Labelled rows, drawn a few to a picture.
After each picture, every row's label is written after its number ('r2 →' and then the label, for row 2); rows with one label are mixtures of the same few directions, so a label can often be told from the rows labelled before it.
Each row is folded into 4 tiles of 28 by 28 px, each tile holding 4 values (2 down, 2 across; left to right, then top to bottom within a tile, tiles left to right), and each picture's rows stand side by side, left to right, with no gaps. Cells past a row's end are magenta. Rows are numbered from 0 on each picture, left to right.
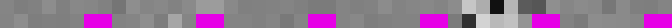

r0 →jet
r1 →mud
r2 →mud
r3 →jet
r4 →jet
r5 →jet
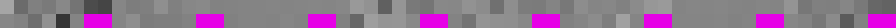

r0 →mud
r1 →jet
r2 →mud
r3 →jet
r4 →jet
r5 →mud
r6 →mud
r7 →mud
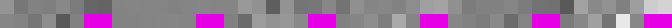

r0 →mud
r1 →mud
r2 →jet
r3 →mud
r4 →mud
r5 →mud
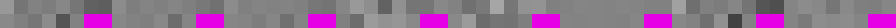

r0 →mud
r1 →mud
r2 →mud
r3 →jet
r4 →jet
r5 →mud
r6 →mud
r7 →jet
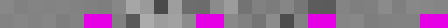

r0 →mud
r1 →jet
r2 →mud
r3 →jet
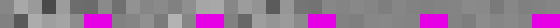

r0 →jet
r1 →mud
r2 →jet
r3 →jet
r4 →jet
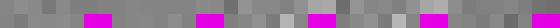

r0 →jet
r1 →mud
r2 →mud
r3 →mud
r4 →mud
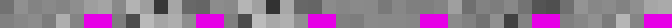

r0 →mud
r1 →jet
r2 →jet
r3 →jet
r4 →mud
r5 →mud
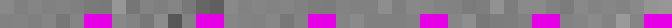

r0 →mud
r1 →mud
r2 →mud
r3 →jet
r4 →jet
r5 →mud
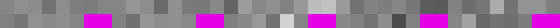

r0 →jet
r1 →jet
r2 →mud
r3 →mud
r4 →jet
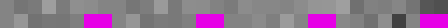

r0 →jet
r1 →jet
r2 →mud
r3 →mud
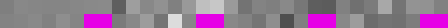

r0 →mud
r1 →mud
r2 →mud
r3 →jet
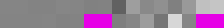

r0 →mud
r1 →mud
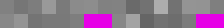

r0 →jet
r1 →jet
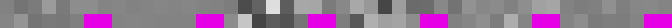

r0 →jet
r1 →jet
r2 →jet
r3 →jet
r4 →mud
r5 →jet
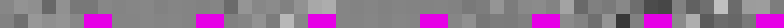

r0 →jet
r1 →jet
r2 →mud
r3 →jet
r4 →jet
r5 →mud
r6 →jet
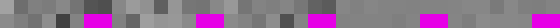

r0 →mud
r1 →jet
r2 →mud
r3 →mud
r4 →jet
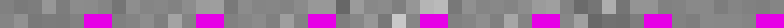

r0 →jet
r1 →mud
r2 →mud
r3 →mud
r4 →mud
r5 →jet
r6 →jet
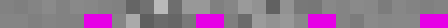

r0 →jet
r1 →jet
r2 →jet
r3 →jet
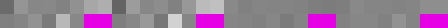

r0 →mud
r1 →mud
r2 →mud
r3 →mud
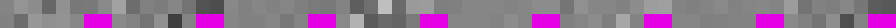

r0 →jet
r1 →mud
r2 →mud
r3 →jet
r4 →mud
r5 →mud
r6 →jet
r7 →mud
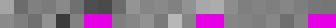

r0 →mud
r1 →mud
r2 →mud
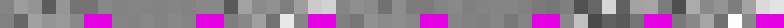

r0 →jet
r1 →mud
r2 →mud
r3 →jet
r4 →mud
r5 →jet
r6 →mud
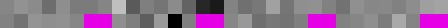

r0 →jet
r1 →mud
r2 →jet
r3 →mud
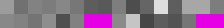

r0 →mud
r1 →jet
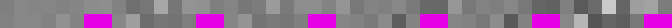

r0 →mud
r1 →jet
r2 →jet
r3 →mud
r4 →mud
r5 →jet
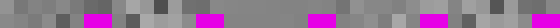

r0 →mud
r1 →jet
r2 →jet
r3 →mud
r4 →jet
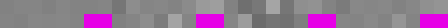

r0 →jet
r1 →mud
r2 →jet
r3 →mud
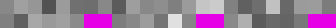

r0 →jet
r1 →mud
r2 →jet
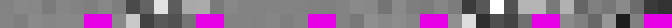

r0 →jet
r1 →jet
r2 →mud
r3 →jet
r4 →jet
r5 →mud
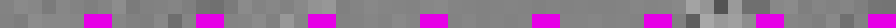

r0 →jet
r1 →mud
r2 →mud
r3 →mud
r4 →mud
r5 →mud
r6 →jet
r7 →mud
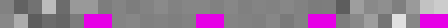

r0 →jet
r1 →jet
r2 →mud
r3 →mud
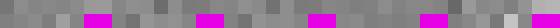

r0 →mud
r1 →jet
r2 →jet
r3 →jet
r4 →mud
